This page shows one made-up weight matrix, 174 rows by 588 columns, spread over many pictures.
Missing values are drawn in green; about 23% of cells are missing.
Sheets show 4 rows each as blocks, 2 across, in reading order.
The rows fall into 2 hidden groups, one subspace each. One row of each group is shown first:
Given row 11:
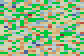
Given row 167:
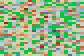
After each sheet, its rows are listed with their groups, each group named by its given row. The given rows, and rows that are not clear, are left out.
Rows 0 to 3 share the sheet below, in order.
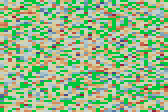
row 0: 167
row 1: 11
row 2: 11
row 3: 167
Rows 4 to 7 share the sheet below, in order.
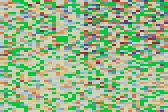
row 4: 167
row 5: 167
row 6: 11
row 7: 11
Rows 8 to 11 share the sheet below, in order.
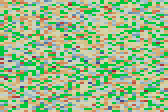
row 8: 11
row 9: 167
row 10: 167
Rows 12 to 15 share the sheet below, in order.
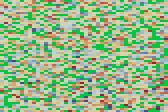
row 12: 167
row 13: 11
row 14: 167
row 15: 11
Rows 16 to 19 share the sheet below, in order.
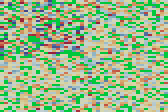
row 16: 11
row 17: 11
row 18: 167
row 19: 11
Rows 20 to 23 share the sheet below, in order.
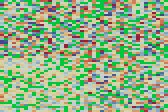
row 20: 167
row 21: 167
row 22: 11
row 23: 11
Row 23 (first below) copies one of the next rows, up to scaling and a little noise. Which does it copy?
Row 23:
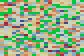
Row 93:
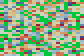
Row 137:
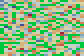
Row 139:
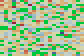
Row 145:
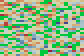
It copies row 145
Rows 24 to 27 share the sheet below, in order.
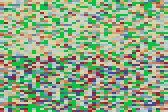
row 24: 167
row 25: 167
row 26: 11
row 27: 167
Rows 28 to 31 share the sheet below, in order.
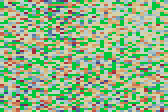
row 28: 167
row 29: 167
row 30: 11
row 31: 11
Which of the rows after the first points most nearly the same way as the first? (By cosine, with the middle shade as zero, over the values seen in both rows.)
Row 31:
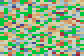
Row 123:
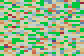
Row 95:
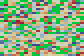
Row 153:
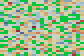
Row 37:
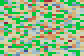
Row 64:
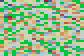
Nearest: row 64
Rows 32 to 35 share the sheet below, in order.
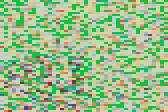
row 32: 11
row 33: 11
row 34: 11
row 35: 11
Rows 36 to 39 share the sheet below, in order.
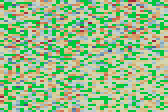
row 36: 167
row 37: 167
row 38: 11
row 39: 167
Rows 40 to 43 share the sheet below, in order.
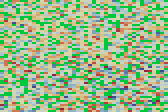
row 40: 11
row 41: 167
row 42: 167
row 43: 167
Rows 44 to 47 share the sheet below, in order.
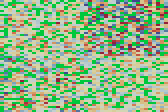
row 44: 11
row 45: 167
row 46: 11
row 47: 11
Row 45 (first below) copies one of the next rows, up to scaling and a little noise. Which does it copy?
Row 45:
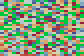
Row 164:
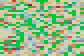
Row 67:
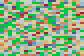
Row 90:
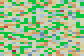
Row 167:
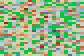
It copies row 67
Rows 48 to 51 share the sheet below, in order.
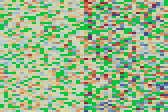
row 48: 167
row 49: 11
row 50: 11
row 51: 11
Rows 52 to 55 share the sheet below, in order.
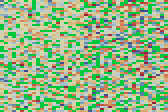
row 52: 11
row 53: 11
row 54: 167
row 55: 167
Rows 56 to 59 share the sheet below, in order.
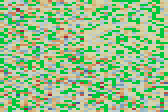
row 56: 167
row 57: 167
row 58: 11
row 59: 11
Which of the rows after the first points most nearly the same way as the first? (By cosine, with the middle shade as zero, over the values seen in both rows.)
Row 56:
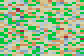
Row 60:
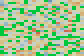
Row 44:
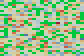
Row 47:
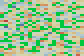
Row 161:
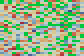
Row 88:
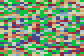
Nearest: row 161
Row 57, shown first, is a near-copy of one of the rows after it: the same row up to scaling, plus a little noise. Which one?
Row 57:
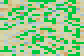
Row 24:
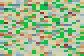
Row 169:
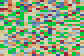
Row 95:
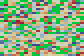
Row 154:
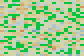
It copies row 169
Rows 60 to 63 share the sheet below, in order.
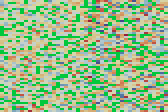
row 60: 167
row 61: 11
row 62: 167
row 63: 11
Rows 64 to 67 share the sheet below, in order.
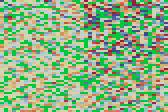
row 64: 11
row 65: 11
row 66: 167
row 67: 167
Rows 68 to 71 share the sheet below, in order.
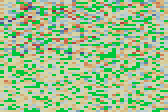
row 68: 167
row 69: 167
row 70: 167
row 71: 167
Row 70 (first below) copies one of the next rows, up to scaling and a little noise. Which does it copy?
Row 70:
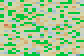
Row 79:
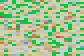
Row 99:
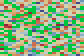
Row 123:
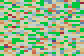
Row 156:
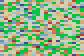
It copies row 99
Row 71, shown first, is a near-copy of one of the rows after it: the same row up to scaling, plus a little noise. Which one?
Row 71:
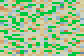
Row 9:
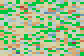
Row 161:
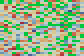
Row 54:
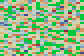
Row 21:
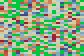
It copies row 54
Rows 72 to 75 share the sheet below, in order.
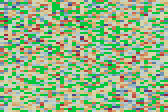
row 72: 11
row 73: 11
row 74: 167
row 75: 11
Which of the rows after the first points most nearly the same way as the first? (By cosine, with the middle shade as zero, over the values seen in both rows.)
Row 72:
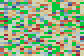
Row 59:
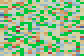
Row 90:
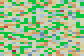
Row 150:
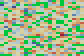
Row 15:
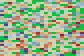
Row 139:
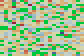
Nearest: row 150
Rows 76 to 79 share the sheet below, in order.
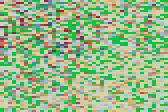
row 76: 11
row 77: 167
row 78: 167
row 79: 167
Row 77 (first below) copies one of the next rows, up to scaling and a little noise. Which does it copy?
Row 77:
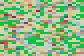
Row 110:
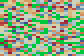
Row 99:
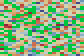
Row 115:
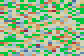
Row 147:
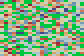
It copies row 110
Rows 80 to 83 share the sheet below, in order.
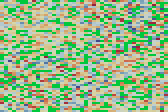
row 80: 167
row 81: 167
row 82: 11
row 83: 11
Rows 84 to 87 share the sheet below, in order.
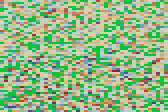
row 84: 167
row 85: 11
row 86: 167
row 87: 11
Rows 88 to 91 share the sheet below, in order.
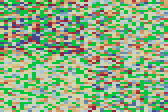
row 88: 11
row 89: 167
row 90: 167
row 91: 167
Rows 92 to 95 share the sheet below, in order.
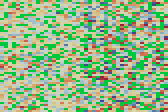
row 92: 167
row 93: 11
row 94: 167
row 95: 167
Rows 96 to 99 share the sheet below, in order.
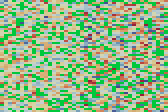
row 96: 167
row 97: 11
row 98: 11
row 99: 167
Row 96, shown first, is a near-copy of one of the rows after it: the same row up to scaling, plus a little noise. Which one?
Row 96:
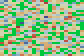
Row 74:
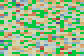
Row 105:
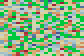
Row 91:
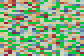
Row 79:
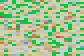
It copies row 79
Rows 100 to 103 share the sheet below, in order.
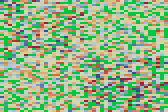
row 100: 167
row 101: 167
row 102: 167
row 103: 167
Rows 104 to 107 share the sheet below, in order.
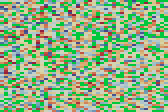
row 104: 167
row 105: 167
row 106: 11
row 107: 11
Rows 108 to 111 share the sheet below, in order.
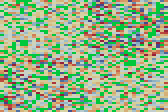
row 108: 167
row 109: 167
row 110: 167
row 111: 167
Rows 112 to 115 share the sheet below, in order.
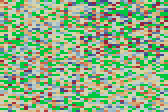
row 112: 11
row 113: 11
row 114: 11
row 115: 167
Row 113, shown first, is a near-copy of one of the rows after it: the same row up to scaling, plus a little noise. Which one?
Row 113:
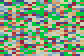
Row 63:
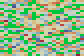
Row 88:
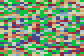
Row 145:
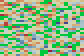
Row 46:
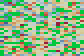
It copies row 46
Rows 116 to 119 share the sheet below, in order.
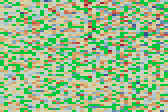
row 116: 167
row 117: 11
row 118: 11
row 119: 167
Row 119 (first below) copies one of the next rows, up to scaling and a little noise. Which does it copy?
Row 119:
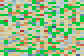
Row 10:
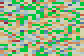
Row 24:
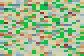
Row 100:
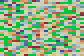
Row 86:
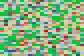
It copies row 86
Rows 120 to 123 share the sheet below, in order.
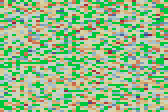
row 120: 11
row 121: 11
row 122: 11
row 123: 167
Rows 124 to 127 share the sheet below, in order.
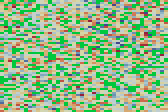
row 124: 11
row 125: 11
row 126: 11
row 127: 167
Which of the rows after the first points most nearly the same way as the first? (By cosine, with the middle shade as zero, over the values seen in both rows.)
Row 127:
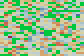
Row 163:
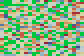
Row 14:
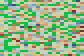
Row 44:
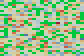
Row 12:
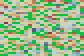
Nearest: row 12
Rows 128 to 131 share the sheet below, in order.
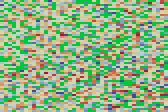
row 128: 11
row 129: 167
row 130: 167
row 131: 11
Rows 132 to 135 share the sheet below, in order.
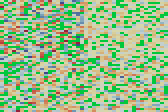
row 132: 167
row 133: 11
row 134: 167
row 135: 11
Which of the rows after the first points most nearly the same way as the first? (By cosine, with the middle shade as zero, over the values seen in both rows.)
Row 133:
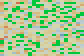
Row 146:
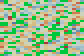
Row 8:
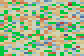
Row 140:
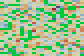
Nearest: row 146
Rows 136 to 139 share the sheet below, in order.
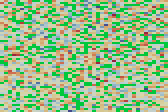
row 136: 167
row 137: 11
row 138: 167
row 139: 11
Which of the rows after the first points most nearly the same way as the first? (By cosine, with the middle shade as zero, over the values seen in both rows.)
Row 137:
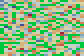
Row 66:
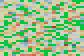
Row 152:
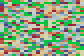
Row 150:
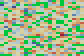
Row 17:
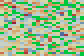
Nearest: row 150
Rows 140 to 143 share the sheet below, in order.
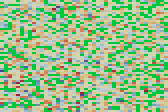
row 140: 167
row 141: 11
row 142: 11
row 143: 11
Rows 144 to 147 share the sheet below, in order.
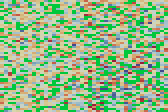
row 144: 167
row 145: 11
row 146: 11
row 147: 167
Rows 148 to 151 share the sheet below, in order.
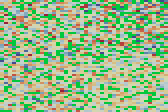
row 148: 167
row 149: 167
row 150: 11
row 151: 11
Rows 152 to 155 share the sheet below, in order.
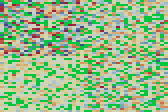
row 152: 167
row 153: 11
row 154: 167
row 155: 11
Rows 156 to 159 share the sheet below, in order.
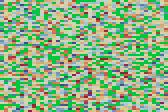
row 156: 167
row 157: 167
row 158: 167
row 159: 11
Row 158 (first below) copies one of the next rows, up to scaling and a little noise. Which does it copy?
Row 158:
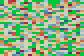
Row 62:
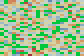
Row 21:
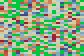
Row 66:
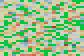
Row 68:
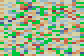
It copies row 62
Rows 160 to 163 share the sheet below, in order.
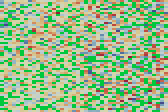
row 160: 167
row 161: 167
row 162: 11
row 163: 11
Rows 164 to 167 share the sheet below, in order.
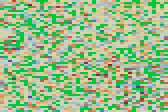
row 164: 167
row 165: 11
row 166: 11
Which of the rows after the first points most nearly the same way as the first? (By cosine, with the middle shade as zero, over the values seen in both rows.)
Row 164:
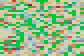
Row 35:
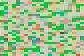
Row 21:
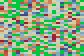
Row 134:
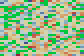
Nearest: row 21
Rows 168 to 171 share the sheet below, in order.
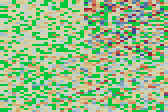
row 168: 167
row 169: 167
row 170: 167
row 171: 11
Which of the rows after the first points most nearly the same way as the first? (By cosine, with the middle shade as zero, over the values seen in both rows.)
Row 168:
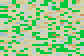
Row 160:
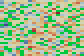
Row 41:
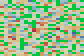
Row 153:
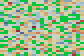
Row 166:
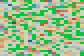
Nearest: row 160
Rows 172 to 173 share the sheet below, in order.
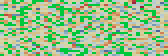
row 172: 167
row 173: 167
